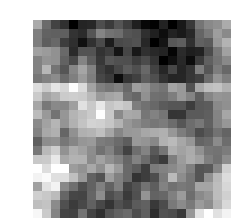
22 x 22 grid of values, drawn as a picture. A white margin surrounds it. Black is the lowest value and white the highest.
A horizontal seam about 30% of the way down splits the table, and the bottom part is higher. The field is mottled with small blotches. The values follow a bell shape. There are no regular stripes. The top middle is the ninth with the lowest average.
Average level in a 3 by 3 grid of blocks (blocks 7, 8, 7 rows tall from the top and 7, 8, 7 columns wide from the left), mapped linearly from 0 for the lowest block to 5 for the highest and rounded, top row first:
201 / 543 / 524
